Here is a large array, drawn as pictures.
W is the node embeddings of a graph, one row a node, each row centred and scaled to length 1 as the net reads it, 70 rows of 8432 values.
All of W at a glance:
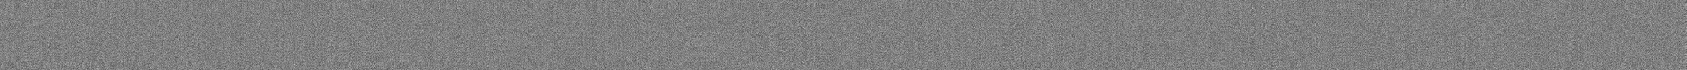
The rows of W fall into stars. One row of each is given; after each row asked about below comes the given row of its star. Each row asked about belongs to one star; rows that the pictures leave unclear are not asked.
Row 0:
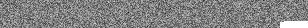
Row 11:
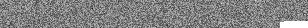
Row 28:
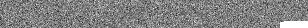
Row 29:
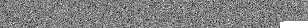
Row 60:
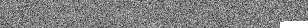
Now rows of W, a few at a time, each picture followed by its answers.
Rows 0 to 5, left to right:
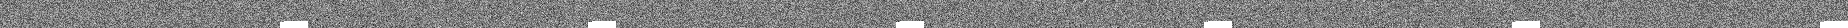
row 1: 28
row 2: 11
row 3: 60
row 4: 60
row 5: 0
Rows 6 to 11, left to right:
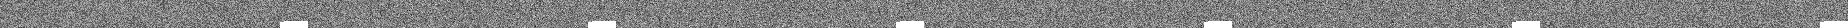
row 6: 60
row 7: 0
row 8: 0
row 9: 11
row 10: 28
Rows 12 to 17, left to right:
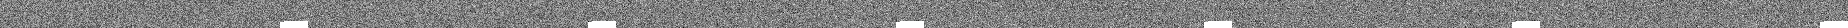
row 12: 60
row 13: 11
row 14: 11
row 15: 0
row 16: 11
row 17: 0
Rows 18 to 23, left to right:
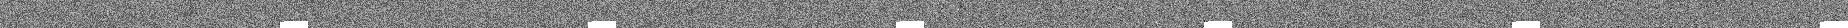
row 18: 28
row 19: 29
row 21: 11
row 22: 11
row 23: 60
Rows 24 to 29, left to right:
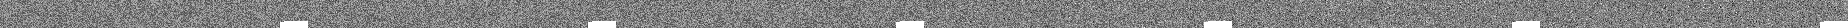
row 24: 28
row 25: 28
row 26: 29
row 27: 29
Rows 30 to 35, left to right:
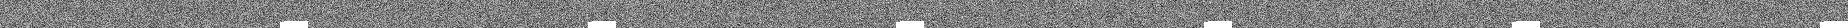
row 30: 0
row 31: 29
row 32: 60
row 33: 28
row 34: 11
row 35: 11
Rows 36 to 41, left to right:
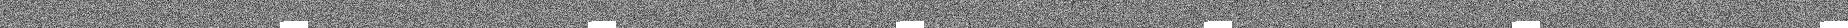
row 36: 29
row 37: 60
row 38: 28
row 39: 60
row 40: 29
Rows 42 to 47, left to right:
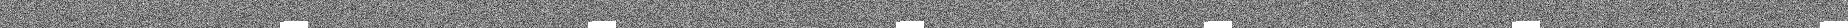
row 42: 11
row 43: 60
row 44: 60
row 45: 60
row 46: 0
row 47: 11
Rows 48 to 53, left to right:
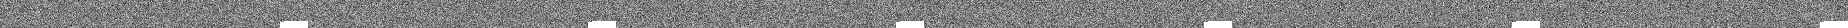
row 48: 60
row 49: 0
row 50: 28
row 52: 11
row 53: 60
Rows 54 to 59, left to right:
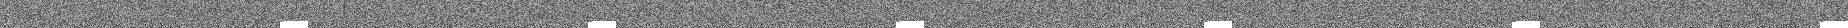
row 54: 0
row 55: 11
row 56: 60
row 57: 28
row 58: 0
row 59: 60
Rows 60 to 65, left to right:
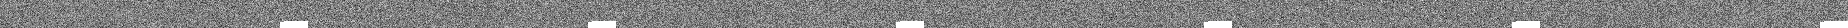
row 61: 0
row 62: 29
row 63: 29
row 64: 29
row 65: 28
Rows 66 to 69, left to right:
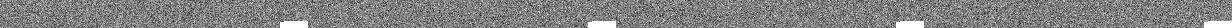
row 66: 28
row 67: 29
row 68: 28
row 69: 0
